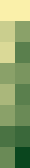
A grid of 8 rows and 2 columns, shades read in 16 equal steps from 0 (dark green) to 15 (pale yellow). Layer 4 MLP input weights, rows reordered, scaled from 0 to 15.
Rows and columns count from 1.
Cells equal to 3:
1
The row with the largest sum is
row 1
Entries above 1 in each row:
2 2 2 2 2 2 2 1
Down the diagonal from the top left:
15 8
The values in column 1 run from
4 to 15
